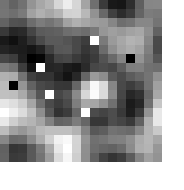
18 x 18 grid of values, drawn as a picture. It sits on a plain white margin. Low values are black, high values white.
Roughest part: middle left. Lone odd cells: 6, 4 higher and 2 lower than their neighbours. Grain: blotchy. Mirror symmetry: none.
